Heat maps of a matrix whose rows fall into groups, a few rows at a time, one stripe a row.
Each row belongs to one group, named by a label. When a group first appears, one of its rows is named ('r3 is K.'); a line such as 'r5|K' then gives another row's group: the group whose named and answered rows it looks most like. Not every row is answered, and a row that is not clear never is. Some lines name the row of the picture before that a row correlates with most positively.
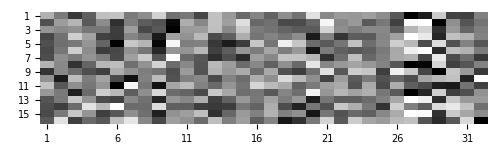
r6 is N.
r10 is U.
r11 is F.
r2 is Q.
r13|N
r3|Q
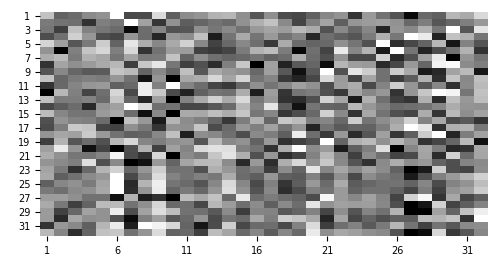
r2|F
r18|U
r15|Q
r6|F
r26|Q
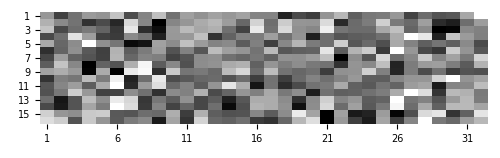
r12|N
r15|U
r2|F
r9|F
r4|N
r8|F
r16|U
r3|F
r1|Q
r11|Q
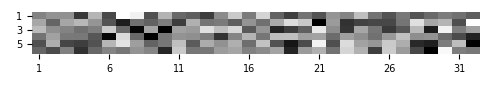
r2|U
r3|Q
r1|F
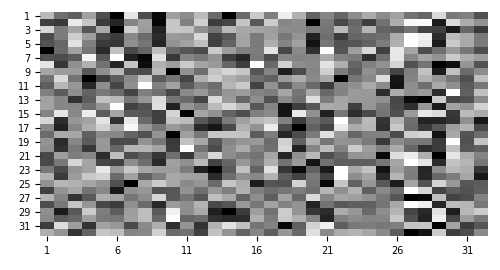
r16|F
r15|U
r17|F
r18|Q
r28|N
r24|F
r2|N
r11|F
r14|Q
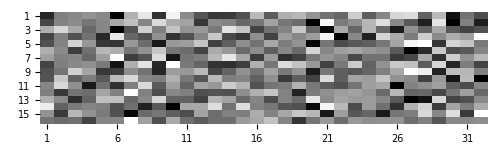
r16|F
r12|F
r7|Q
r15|U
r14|Q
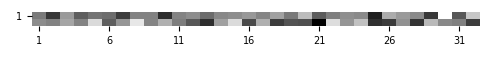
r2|F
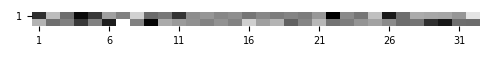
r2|F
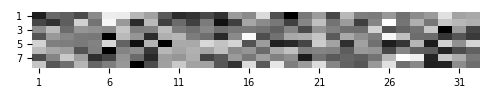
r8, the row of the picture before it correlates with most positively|2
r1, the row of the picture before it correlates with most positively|1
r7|N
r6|F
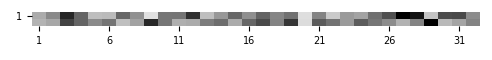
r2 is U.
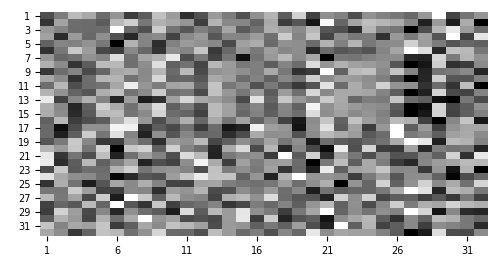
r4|U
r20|F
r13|F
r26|N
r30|F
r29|Q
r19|N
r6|N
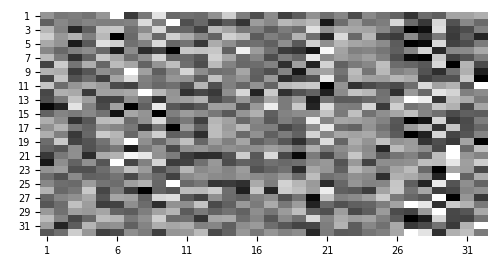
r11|U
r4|F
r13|N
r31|Q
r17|Q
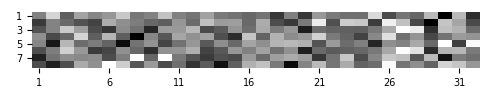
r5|U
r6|N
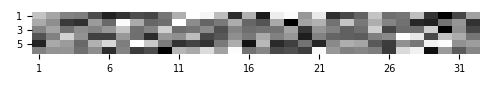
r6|Q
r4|N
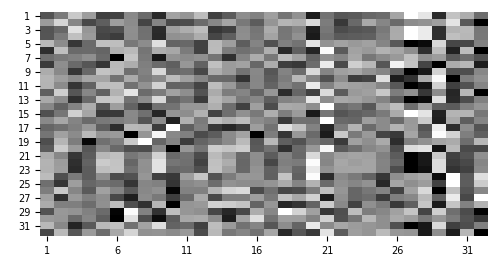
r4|N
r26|Q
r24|U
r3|N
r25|U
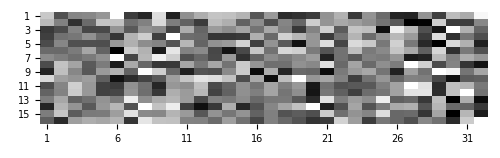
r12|N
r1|Q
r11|N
